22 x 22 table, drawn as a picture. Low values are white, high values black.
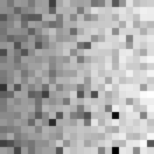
Ninth with the lowest average: middle right. Roughest part: bottom right. Grain: fine. Stripes: none. Slope: up to the left.
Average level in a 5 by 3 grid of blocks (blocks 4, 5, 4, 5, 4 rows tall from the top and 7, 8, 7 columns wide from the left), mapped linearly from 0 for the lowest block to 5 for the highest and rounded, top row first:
531
520
420
530
521
